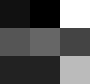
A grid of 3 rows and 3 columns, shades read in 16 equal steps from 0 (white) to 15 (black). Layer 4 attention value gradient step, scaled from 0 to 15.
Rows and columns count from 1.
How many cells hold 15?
1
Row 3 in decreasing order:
13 13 4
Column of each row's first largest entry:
2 3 1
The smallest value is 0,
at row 1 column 3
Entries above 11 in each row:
2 0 2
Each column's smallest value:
10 9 0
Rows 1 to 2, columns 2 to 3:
15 0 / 9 11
